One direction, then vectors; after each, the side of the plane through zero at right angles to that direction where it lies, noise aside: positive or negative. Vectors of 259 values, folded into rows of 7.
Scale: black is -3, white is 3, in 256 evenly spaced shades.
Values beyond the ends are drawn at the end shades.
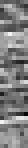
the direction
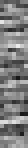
positive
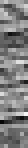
negative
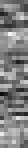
positive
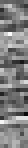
positive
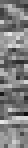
positive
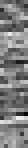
positive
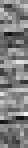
negative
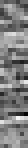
positive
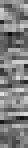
negative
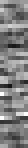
negative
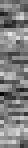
positive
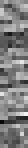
negative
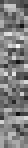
positive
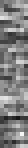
negative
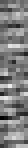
positive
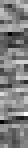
negative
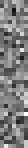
negative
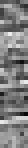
positive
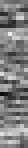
positive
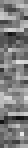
negative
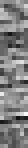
negative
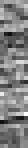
negative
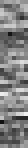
negative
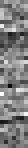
negative
